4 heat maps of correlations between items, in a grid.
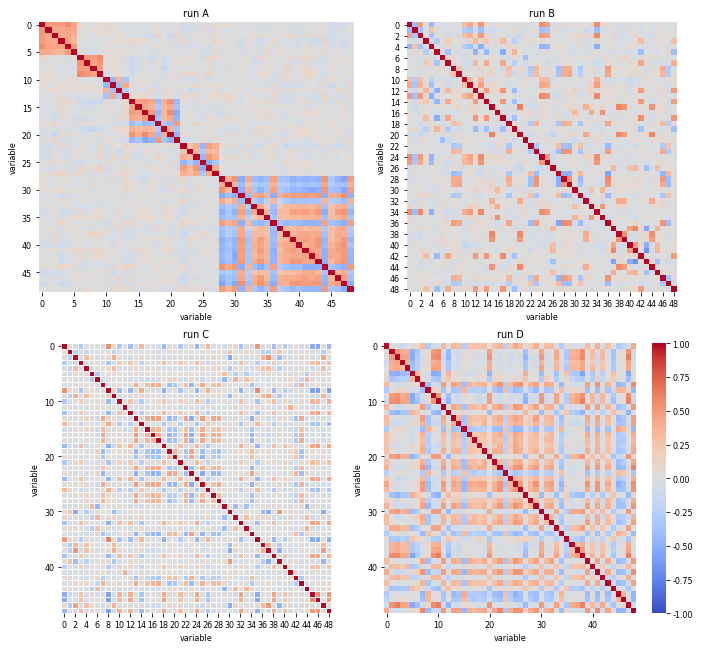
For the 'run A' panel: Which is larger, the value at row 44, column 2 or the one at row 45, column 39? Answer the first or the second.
the second
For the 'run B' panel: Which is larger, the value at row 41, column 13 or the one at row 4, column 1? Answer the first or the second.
the second
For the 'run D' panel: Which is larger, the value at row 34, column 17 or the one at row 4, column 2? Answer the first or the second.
the second
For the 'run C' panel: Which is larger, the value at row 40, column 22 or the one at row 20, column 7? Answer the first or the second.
the first
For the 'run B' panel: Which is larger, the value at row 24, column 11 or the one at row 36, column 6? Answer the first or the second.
the first
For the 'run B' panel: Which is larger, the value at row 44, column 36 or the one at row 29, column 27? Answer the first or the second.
the first
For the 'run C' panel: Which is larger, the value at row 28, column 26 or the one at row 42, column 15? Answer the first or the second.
the first
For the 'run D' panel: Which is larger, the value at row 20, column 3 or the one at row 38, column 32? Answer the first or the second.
the first
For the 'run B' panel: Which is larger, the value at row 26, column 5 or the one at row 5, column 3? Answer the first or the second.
the first
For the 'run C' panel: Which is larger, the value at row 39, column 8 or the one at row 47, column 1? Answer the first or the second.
the first
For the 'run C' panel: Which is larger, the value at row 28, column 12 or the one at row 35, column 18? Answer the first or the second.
the first
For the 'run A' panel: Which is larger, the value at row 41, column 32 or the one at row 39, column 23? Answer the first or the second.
the second
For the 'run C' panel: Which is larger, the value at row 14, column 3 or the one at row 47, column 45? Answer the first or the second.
the second
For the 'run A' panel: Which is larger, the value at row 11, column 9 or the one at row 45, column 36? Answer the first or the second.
the first
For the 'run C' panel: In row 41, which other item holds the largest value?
11
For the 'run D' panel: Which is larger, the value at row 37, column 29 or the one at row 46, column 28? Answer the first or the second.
the first
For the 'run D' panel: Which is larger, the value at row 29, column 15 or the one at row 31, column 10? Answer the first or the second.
the second
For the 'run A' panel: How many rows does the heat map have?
49
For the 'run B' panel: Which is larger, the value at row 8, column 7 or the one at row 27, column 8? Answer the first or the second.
the first
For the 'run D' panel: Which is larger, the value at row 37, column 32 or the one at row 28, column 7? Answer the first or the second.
the second
